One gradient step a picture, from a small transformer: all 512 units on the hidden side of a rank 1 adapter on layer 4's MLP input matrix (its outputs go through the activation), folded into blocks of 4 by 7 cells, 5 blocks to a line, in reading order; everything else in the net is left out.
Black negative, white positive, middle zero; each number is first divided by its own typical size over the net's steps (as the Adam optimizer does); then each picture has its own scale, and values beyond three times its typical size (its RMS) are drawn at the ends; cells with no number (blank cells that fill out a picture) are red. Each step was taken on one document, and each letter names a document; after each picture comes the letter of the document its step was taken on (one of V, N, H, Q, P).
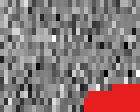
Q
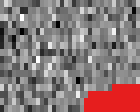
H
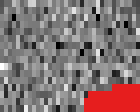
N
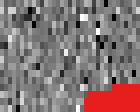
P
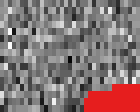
Q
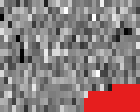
N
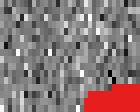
P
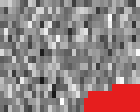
H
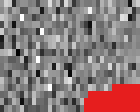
H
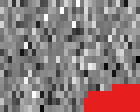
Q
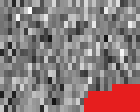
Q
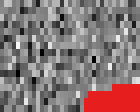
H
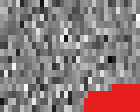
Q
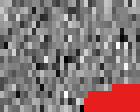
Q
